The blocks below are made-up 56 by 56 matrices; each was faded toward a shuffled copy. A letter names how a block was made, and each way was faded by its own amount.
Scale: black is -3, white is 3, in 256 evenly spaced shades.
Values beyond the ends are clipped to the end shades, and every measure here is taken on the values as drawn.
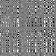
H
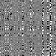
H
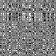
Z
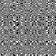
Z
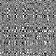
Z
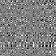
Z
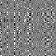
H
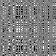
H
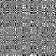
Z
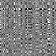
Z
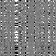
H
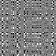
H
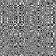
Z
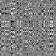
Z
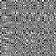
Z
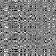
Z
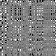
H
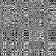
Z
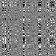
H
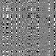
H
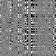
H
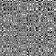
Z
